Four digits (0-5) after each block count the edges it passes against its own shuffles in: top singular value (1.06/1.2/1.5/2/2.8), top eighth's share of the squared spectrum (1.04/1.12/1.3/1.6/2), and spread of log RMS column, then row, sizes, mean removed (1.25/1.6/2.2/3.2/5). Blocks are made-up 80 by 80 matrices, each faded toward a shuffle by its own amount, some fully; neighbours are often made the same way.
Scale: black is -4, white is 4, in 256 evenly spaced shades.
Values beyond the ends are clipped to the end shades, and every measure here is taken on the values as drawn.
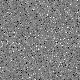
0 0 0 0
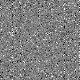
2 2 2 1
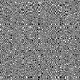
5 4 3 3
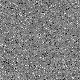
2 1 0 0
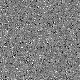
3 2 0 1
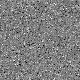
1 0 0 0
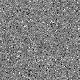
3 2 0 1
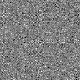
4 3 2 2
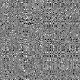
4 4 2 2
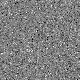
0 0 0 0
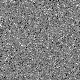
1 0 0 0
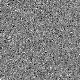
2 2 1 0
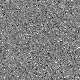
0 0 0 0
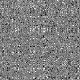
4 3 2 2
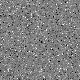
2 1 0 0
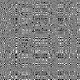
5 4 3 3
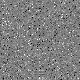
3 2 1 0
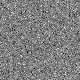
1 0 0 0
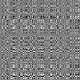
5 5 4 4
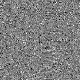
3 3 0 1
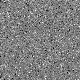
1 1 0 0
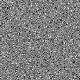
3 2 0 1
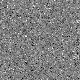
2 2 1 0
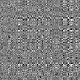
5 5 3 3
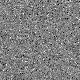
2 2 0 0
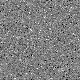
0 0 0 0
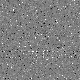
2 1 0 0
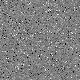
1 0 0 0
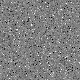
0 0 0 0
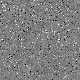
0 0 0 0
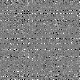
2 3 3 3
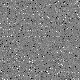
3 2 0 1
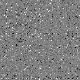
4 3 1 2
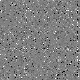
3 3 1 1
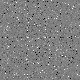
2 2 1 0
